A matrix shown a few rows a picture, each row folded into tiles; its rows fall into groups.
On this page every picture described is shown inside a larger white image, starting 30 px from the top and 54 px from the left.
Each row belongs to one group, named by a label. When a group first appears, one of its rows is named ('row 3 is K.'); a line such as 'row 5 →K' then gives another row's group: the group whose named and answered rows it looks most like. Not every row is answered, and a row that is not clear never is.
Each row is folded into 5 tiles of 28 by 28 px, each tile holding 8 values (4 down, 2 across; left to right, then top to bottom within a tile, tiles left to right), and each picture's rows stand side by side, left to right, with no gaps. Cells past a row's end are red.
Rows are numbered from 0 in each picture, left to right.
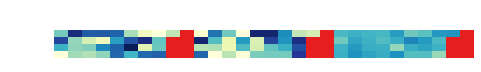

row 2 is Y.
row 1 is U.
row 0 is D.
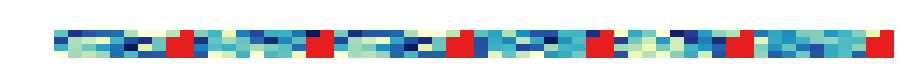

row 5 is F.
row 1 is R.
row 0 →D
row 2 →D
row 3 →R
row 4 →U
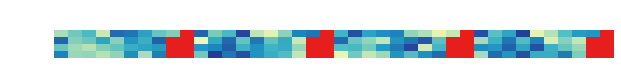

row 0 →U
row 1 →Y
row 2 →D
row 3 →Y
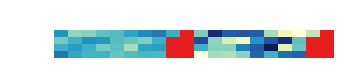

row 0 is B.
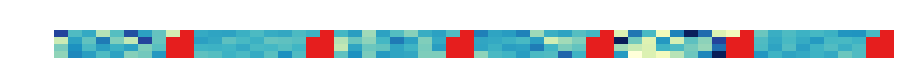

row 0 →F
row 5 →B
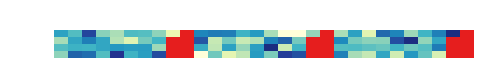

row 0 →F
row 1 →D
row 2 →R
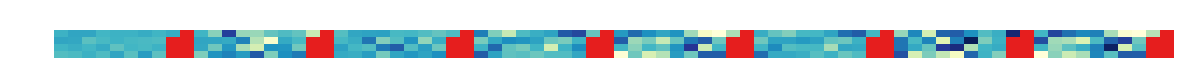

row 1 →F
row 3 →B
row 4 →D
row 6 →R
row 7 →D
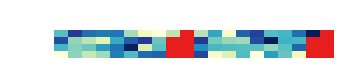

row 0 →D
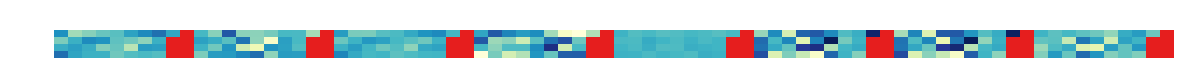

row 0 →B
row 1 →F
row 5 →R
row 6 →R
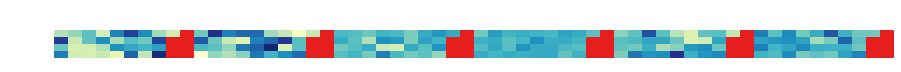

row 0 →U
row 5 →F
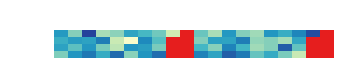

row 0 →F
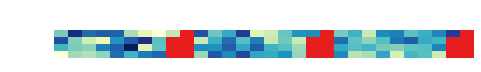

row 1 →Y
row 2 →R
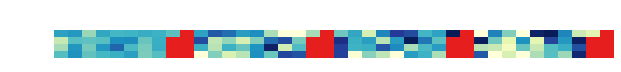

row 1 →D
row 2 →R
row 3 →U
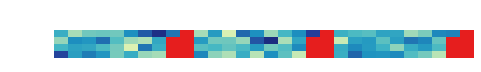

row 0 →B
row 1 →R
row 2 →Y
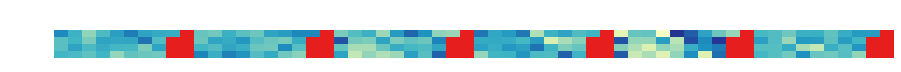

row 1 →B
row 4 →U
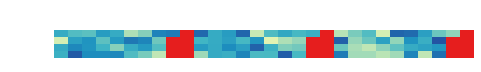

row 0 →Y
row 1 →Y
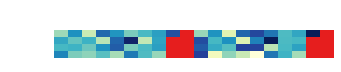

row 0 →R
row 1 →R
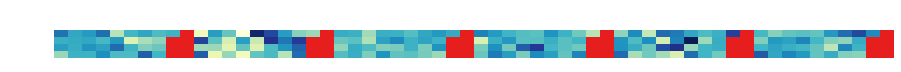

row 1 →U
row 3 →F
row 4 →R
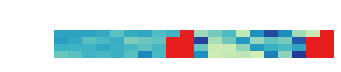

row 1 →U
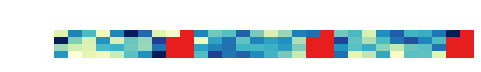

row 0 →U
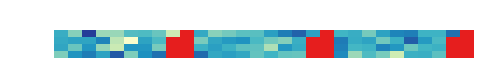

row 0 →F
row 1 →B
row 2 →R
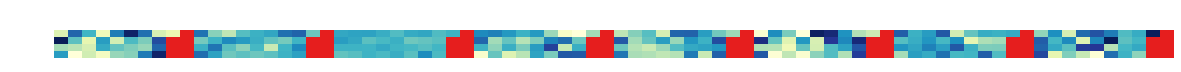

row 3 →D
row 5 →U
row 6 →Y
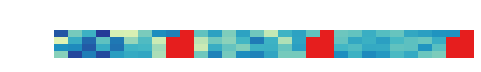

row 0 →Y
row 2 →B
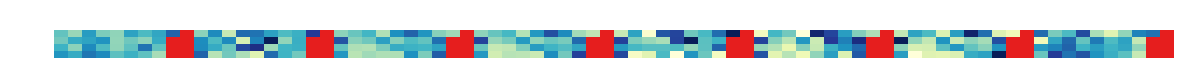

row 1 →R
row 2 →U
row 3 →U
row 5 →U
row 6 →U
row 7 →Y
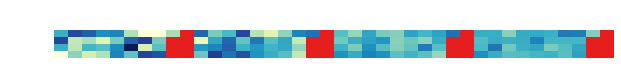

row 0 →D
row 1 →Y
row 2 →B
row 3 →B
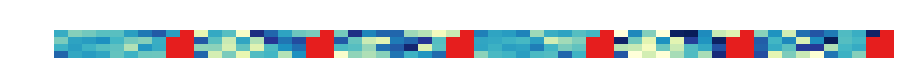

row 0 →B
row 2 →D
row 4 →U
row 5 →R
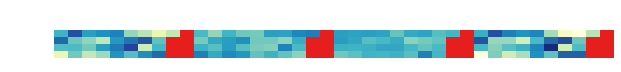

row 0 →D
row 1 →B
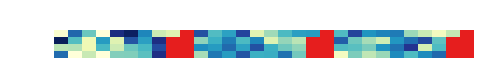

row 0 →U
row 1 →Y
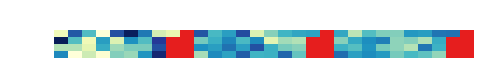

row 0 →U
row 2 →B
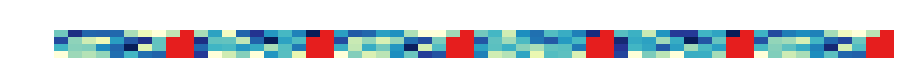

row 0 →D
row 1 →R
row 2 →D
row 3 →R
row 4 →R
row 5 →D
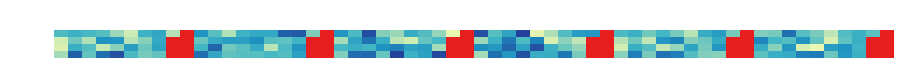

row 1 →B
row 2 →F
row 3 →Y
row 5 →F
